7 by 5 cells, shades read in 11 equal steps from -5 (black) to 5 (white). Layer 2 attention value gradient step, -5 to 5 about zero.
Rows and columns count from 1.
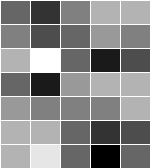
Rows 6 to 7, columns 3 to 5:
-1 -3 -2 / -1 -5 -1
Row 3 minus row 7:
0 1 0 1 -1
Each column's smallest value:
-1 -4 -1 -5 -2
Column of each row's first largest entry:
4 4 2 4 5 1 2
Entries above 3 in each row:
0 0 1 0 0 0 1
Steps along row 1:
down up up same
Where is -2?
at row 2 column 2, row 3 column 5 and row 6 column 5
